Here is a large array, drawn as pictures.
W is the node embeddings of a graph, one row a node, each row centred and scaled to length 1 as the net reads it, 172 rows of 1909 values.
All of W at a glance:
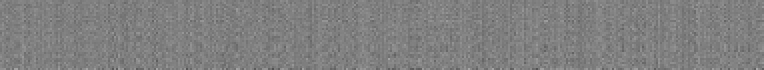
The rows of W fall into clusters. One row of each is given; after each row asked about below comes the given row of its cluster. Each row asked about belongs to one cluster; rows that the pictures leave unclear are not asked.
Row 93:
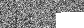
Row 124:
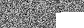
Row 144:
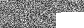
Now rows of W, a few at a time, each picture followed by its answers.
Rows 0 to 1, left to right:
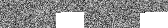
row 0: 93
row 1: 144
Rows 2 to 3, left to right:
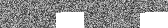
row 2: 124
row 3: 144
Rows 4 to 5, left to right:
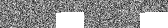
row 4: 124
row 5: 93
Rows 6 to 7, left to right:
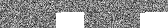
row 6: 124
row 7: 144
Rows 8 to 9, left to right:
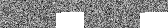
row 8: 144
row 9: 124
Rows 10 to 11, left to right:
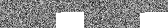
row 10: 124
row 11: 93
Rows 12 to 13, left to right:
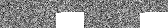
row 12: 93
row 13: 93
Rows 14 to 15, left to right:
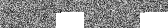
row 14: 144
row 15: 124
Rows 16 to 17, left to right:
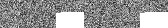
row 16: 124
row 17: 93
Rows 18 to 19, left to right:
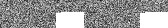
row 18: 124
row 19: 144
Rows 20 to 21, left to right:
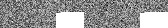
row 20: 93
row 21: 93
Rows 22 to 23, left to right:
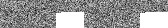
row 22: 144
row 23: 144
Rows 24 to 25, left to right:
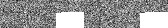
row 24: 144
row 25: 93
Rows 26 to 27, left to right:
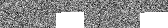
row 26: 144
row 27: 93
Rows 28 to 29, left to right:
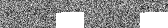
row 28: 144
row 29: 124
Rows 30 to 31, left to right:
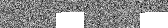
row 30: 144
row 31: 93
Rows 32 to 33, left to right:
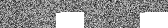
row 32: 93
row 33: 124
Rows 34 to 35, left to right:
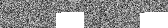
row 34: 144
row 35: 93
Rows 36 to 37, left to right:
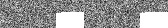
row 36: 144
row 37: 124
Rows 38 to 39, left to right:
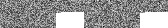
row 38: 144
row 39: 124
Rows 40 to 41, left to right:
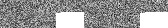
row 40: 93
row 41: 144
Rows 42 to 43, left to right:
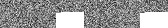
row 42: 124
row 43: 93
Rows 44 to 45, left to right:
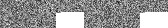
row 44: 93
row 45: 124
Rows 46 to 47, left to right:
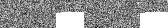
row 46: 124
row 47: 144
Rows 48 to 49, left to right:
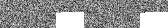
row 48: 124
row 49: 144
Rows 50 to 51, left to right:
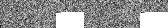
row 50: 93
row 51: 93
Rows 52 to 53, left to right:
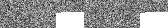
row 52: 93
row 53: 144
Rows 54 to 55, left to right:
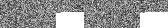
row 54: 93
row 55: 124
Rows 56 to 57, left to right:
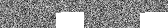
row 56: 124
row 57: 93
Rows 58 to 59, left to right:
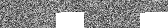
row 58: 93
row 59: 144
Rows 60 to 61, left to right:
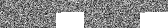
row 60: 144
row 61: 124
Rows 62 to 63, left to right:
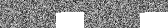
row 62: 124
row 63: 124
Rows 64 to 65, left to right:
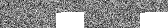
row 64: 93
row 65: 144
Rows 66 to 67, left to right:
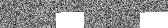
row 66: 93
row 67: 124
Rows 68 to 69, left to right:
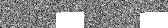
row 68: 124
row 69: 93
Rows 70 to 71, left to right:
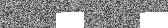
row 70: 144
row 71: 124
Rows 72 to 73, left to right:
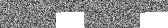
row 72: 124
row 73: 144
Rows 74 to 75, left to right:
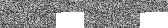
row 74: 144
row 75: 144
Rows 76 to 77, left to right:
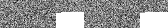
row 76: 144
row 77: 124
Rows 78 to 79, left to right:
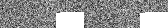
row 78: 93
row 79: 93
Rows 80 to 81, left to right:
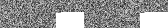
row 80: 124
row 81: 93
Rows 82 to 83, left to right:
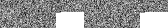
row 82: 124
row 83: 124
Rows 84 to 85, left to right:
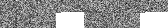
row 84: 93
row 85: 144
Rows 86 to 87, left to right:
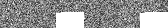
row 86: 124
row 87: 93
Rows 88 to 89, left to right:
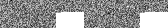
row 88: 124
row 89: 124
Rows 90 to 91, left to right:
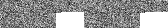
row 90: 144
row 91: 144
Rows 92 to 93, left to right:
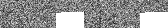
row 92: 144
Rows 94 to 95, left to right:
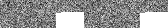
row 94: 93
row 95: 93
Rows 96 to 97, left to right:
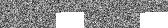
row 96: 124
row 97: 144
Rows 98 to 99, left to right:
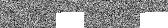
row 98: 144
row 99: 144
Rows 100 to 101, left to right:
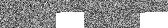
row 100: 93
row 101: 144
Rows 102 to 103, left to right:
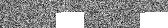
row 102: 93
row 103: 144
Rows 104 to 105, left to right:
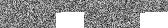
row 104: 124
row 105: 144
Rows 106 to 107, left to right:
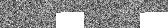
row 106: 93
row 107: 93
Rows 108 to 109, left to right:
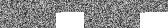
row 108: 124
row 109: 124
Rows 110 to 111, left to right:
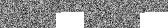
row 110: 124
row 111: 124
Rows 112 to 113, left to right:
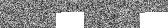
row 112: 144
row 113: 93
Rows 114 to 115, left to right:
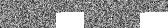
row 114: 124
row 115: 124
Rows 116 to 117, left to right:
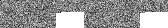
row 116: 144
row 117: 144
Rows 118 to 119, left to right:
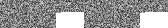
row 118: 124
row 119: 124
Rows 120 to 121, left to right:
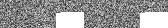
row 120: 93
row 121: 124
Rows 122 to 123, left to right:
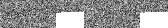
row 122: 144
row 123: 124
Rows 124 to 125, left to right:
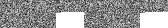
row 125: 144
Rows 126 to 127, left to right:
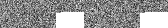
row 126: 124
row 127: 124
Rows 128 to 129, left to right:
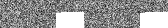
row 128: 124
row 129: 144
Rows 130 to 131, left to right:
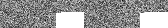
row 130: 144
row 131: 93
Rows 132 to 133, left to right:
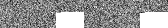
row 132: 124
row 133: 93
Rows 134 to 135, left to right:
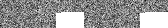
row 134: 93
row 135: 93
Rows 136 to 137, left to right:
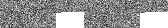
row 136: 144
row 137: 144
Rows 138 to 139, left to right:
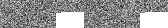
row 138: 144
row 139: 93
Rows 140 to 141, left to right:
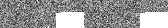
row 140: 93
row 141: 144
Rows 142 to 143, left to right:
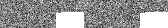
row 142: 124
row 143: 144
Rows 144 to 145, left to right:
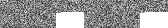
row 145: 124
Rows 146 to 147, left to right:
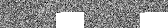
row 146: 93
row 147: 124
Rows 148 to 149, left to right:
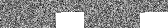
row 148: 93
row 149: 124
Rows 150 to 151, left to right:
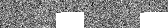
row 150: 93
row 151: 93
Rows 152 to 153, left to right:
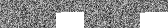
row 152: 124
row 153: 124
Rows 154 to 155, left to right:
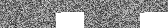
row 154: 93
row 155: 93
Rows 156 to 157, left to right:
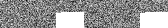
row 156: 124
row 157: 144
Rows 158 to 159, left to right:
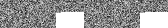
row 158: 124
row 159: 124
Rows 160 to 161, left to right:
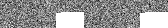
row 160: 93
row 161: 93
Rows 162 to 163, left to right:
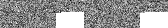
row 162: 144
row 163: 124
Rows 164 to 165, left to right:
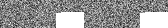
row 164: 93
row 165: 124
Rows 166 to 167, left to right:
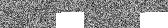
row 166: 144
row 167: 93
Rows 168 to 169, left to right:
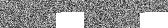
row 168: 144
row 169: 93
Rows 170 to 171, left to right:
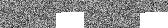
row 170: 144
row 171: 144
